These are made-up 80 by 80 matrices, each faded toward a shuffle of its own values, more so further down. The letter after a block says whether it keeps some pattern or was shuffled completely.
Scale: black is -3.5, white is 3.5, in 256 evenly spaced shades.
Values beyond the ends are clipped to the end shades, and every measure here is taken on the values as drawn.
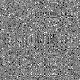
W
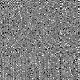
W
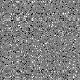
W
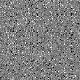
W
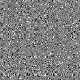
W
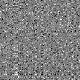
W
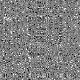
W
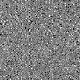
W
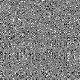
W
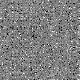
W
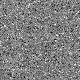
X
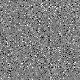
W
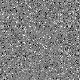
W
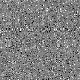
W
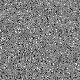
W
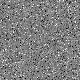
X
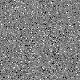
W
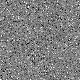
X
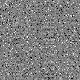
W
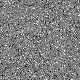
X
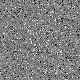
X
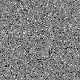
X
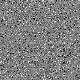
W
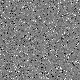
X
